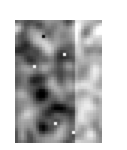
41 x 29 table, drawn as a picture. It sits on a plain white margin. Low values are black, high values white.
Stripes: none. Lone odd cells: 5, 4 higher and 1 lower than their neighbours. Seam: vertical, 70% of the way across, the right part higher.
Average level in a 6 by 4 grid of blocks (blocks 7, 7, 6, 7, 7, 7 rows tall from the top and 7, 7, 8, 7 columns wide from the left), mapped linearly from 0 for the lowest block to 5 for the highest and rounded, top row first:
2 2 4 5
0 3 2 4
2 2 2 5
2 0 3 5
3 0 1 5
2 1 3 4
